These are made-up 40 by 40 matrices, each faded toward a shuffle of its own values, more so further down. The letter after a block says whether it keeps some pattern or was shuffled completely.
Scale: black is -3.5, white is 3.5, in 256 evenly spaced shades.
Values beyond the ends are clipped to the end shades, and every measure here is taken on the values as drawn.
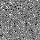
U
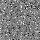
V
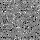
U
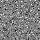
V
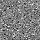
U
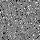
U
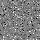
U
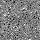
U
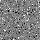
U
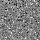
U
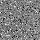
U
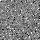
V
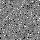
V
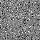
U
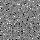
U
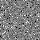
V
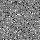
V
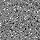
V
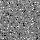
V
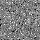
U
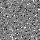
V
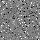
V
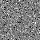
V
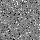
V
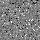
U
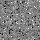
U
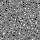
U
